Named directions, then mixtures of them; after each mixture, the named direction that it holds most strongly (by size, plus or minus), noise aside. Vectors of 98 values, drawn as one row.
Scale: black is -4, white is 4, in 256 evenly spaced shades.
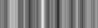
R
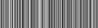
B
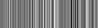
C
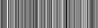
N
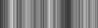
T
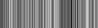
C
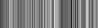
C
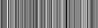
N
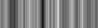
R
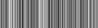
B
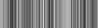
T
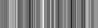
R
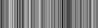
B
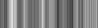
R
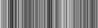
T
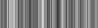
R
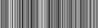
B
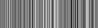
C
